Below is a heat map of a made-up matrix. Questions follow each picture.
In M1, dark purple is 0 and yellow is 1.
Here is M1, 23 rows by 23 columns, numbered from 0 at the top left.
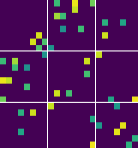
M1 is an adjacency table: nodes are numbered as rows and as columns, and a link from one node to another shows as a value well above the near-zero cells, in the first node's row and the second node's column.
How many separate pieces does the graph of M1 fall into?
2
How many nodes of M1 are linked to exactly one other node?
5
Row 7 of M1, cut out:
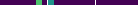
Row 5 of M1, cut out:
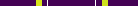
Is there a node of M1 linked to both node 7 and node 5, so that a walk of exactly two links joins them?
yes
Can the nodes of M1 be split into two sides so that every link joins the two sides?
no
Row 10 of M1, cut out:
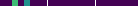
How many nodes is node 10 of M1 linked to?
2
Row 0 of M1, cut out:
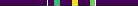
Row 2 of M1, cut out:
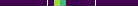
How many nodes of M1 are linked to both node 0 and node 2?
1
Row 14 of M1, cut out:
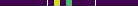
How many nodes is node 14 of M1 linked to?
2
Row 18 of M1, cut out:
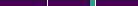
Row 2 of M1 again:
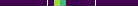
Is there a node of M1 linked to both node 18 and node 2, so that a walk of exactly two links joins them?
no
